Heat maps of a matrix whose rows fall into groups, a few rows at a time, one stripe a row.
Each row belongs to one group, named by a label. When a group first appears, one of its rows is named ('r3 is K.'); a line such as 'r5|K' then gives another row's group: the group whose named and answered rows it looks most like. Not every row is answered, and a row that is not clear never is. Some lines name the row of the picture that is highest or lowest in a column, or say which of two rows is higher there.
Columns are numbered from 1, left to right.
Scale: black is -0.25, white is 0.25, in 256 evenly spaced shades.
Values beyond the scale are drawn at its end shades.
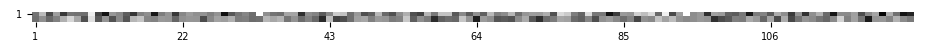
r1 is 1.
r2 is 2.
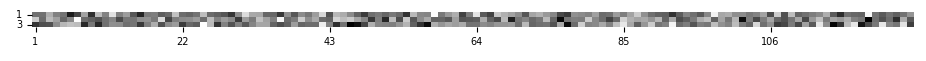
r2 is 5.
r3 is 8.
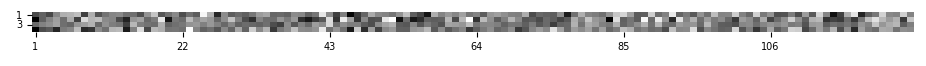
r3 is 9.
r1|8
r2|9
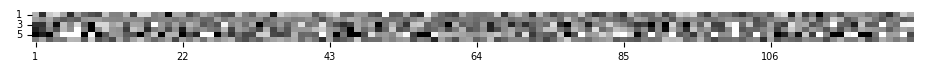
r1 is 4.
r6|2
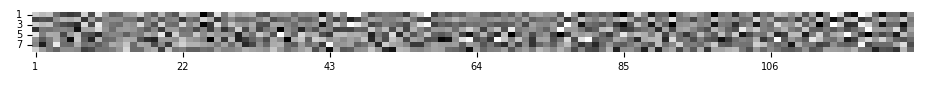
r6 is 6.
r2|8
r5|5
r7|4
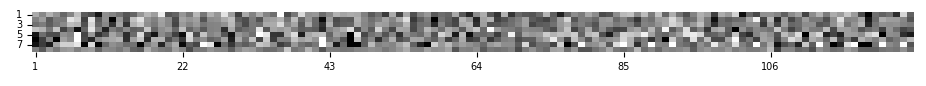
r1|5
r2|2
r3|2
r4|1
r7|8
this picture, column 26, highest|7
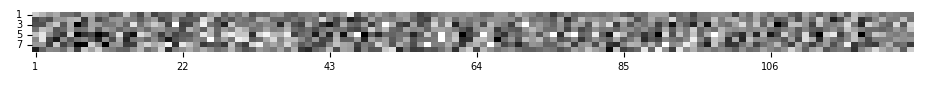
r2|8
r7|1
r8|9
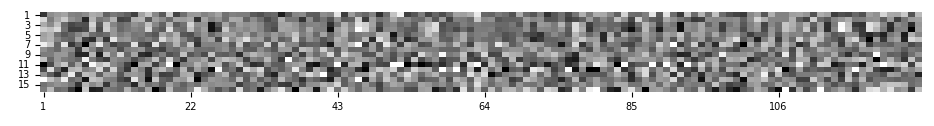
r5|5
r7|1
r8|6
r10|5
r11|9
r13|6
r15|9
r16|6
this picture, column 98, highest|9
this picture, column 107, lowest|12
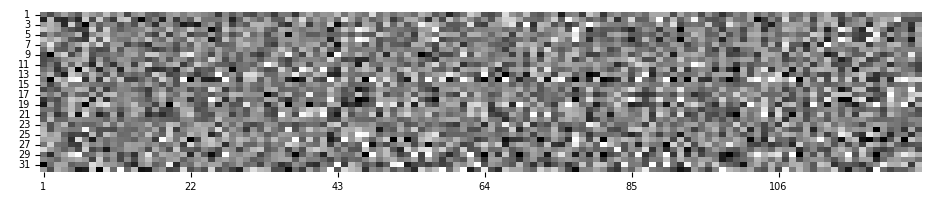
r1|6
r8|6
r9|4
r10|8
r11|1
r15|4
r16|8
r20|6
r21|6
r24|5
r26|5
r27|2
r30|2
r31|9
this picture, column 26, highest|13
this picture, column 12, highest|32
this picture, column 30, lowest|24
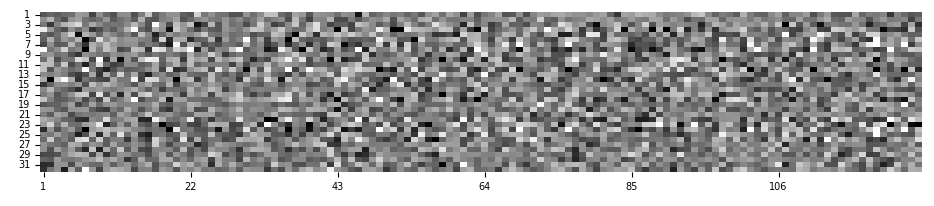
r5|6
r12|5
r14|4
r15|9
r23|1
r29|8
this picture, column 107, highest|5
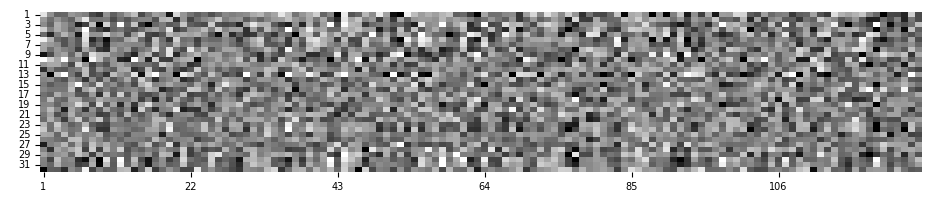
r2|5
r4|5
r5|6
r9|9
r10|1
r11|5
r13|4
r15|2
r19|2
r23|5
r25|1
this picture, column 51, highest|13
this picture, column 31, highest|3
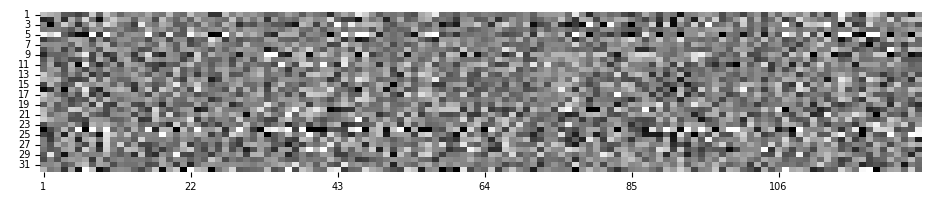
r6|8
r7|5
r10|1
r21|5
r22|1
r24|9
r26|6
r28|6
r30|8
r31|5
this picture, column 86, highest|9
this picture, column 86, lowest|8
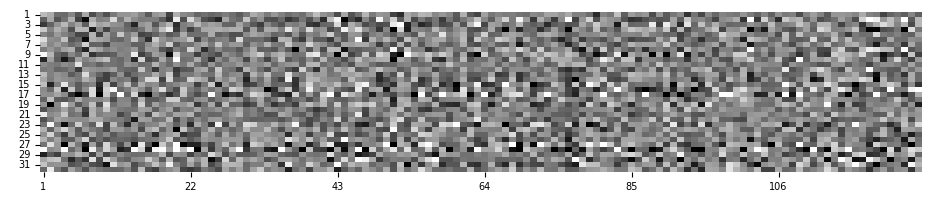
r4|5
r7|5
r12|6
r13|5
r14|5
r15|6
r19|6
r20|9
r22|9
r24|4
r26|5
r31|5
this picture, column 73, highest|17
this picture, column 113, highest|19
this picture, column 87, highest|17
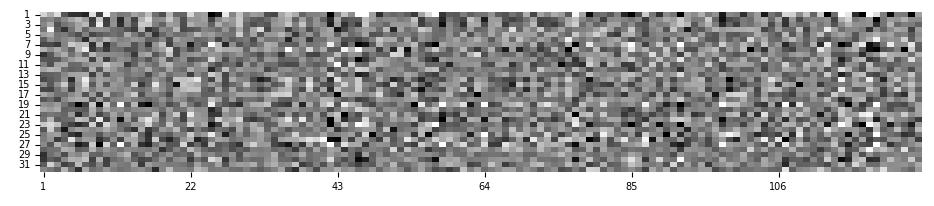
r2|2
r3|2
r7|8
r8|5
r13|8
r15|4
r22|2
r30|8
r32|6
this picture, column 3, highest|1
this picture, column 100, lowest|26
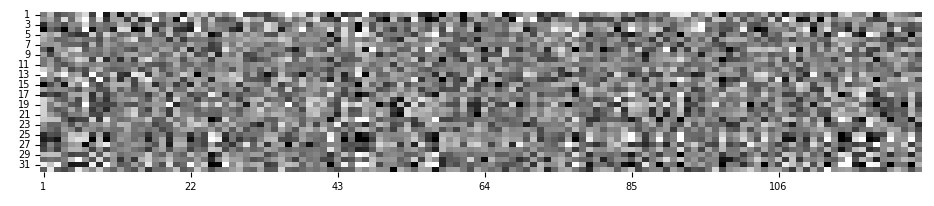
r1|2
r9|6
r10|2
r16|5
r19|5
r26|8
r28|8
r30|2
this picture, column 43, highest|23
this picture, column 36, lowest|27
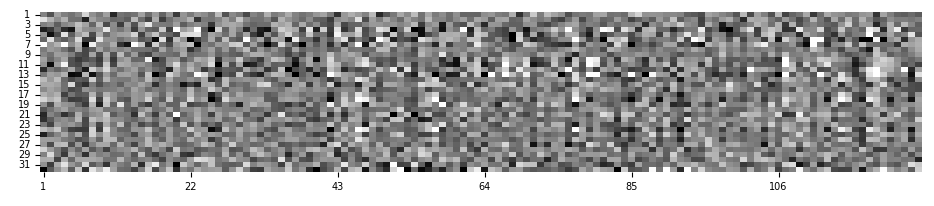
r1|5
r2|1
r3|2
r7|1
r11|6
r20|9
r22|9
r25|9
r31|4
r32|9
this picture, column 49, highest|6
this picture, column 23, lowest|7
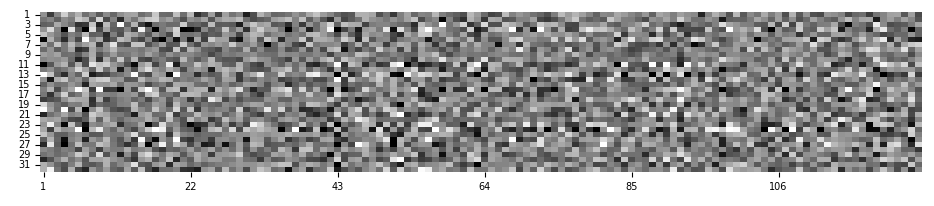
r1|6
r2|2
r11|9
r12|2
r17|4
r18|8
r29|2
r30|9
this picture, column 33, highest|20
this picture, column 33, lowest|7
